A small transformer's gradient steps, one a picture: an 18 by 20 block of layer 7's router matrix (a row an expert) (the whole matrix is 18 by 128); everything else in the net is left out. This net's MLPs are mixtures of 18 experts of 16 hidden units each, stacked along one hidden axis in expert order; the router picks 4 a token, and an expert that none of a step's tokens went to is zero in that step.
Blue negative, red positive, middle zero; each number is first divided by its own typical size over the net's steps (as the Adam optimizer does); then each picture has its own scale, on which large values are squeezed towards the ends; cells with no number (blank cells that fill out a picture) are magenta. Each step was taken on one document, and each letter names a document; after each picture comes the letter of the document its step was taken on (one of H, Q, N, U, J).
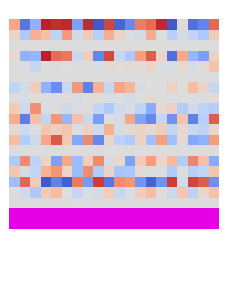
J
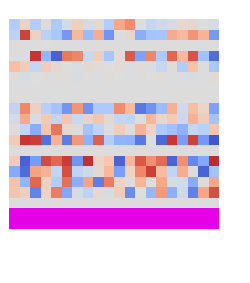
J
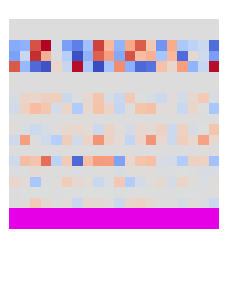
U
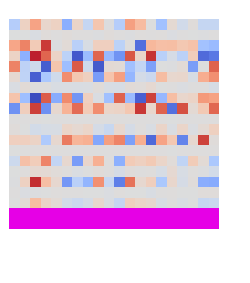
U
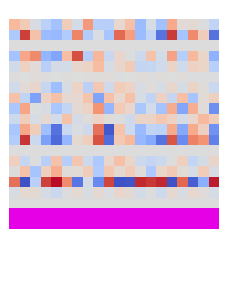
J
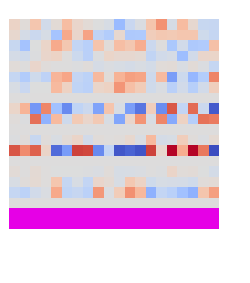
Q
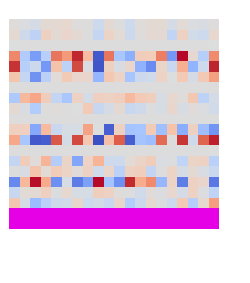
U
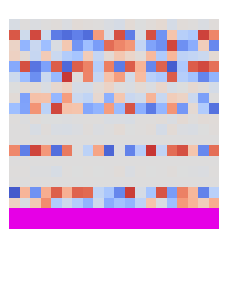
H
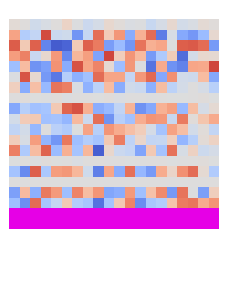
H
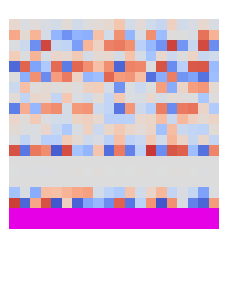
H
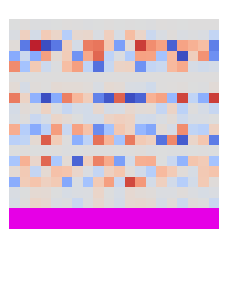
U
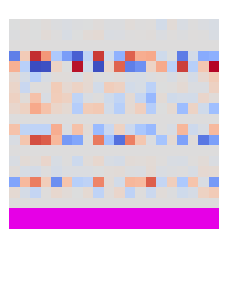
U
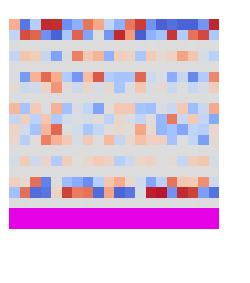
J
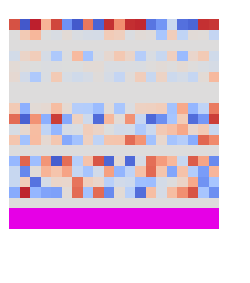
J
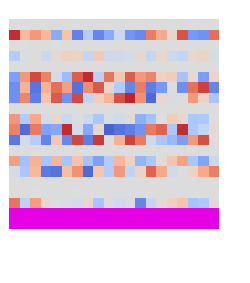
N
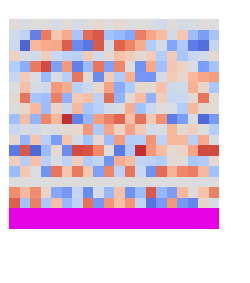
H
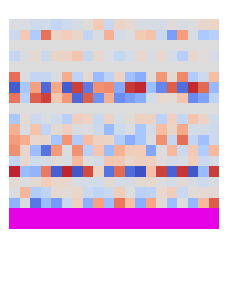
N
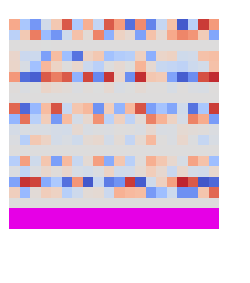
J
